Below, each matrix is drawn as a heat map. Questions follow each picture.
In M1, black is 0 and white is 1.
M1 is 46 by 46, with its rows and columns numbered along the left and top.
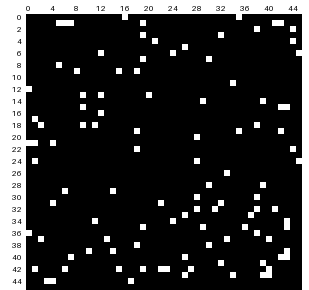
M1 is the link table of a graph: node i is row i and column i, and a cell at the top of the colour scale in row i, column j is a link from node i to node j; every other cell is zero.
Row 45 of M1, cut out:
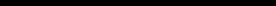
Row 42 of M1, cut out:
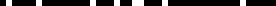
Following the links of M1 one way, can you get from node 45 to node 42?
no
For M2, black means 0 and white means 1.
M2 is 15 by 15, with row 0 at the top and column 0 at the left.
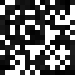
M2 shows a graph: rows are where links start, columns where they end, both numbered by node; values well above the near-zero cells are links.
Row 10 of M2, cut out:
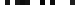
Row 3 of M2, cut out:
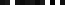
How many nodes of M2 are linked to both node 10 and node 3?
4
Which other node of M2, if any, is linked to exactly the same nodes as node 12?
node 6
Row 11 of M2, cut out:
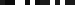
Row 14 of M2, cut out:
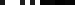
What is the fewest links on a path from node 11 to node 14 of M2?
2
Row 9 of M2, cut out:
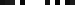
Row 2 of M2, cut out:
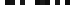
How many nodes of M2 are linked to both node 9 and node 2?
5
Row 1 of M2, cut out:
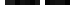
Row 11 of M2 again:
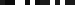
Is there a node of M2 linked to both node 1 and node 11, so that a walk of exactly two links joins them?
no
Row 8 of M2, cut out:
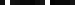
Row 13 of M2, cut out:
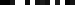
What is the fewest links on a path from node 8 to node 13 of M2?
3
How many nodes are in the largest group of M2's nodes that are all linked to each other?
3
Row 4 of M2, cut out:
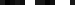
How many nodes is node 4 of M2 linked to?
5
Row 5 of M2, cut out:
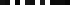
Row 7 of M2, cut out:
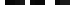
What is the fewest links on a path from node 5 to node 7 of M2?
1
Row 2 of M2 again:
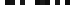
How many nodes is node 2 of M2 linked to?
7
